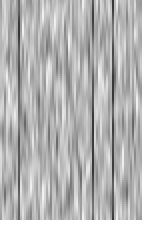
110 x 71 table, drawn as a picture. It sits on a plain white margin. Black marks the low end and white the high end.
Overall the values sit about 70% of the way up the scale. The values are skewed, with a long tail toward low values. Streaks run downward. Columns 10, 47 and 57 stand out from the rest. There is no overall slope.
